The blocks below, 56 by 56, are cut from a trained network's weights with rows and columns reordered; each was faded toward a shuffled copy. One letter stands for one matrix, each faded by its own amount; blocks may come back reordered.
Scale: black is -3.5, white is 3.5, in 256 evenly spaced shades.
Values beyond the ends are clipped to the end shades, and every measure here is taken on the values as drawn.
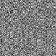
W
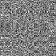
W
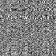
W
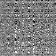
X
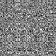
W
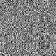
W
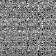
X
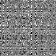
X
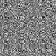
W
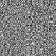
W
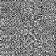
W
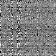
X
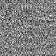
W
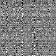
X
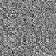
W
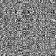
W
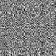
W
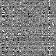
X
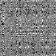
X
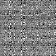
X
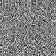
W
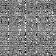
X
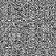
W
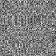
W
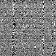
X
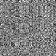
W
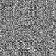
W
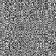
W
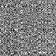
W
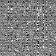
X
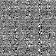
X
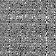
X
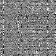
X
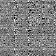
X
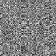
W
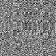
W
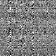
X
